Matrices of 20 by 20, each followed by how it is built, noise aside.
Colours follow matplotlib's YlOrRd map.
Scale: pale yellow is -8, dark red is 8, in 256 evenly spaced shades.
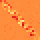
banded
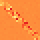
banded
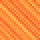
Toeplitz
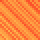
Toeplitz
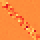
banded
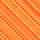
Toeplitz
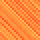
Toeplitz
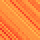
Toeplitz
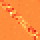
banded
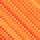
Toeplitz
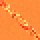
banded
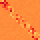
banded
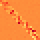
banded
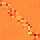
banded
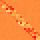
banded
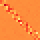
banded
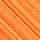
Toeplitz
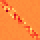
banded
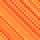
Toeplitz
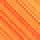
Toeplitz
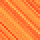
Toeplitz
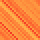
Toeplitz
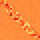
banded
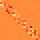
banded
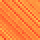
Toeplitz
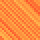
Toeplitz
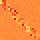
banded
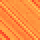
Toeplitz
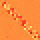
banded
